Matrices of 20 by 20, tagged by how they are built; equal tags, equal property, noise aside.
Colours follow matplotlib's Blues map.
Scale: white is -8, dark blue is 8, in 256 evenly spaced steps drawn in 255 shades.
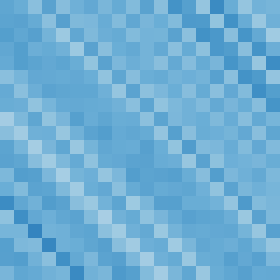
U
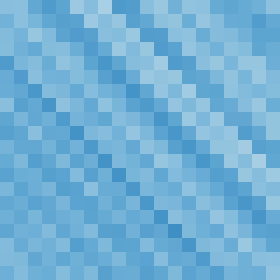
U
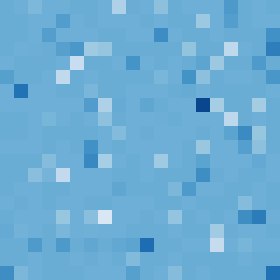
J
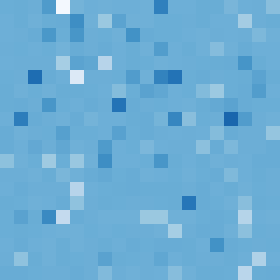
J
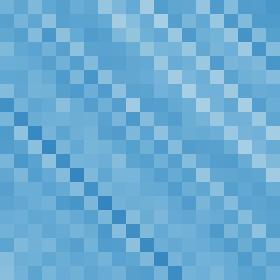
U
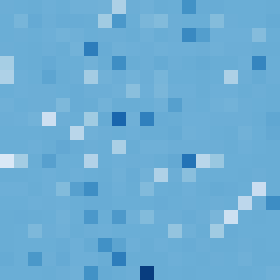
J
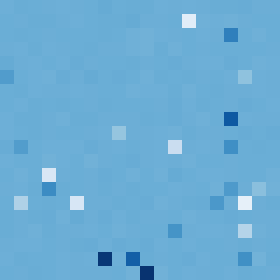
J
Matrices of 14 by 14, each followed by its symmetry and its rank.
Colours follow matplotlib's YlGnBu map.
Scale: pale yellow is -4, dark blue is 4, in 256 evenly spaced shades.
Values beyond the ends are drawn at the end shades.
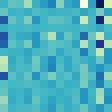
neither, rank two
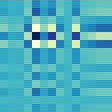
neither, rank one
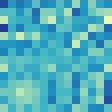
neither, rank three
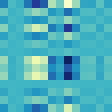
neither, rank one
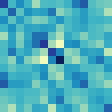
symmetric, rank three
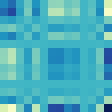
symmetric, rank one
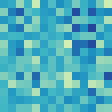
neither, rank three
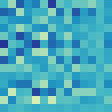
neither, rank three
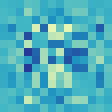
antisymmetric, rank two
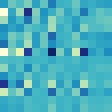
neither, rank two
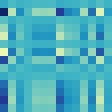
neither, rank one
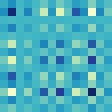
symmetric, rank one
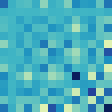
symmetric, rank three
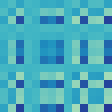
symmetric, rank one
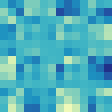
antisymmetric, rank two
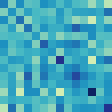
symmetric, rank three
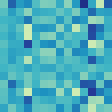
neither, rank three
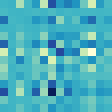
antisymmetric, rank two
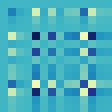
symmetric, rank one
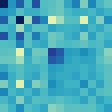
symmetric, rank three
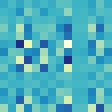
neither, rank two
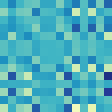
antisymmetric, rank two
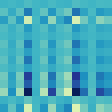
neither, rank one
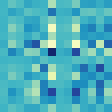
neither, rank two
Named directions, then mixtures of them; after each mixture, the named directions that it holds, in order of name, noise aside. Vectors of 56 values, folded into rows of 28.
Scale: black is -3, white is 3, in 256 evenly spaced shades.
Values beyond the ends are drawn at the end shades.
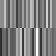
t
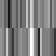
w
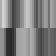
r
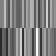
t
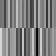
t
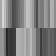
r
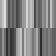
r, t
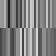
t, w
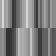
r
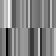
r, w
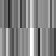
w
